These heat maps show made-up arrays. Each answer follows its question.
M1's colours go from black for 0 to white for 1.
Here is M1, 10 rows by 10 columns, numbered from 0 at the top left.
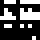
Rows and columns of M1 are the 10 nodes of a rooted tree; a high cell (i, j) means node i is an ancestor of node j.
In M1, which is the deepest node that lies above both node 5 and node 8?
3
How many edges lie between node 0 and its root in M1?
1
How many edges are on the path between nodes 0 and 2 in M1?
3
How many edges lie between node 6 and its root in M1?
3
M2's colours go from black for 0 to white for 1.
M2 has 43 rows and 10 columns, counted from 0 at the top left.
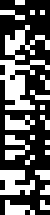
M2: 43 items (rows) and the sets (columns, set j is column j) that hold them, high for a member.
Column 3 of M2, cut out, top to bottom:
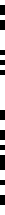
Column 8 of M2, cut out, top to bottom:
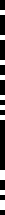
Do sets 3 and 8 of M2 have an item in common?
yes
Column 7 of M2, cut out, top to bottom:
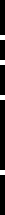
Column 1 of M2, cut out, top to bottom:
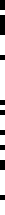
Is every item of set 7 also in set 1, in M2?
yes
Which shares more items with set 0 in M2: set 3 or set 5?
set 3
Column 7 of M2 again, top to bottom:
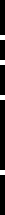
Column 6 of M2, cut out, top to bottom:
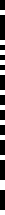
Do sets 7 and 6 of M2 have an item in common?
yes
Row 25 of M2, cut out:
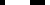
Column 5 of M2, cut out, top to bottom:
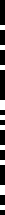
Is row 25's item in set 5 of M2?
yes
